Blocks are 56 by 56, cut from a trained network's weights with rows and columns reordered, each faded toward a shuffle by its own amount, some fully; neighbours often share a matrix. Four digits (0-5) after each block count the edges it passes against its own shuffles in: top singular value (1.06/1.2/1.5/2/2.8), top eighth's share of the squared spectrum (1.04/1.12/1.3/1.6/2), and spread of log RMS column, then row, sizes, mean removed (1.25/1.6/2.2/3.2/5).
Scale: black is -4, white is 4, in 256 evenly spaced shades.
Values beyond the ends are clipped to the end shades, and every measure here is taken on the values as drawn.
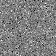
1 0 0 0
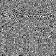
3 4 2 2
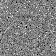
0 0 0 0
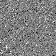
0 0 0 0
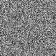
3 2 1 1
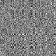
4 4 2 2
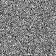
1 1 0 0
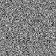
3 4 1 2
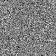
1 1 0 0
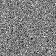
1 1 0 0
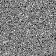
0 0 0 0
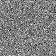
0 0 0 0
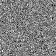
0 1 0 0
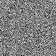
0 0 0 0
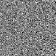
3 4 2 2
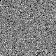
1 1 0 0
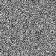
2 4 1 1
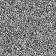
1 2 0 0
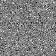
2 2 0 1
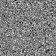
1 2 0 0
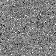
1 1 0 0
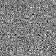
2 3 1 2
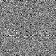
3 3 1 2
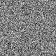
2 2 0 0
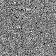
2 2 0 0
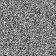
1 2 0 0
